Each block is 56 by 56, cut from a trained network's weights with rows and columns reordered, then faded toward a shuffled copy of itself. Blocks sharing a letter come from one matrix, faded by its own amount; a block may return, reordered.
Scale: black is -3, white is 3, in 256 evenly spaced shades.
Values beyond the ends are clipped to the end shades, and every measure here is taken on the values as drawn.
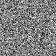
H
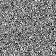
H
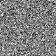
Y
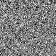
Y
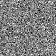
Y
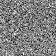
H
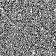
Y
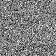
H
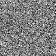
H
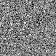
H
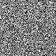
H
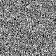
H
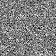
Y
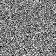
Y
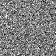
Y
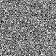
H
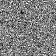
Y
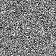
H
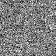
Y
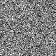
H
